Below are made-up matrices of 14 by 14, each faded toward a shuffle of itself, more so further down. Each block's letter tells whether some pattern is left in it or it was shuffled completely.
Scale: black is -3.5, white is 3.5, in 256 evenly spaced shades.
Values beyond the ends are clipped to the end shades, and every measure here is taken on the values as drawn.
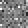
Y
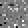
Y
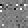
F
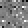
F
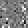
F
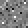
Y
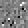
Y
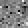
F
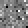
Y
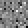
F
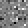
F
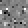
F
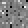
Y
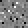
Y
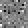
F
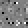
F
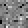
Y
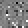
F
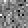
Y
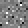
Y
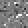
Y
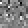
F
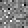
Y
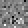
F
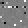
F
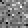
Y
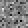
Y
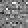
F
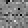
F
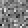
Y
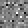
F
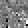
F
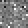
Y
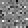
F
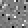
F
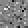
Y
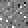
Y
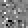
F
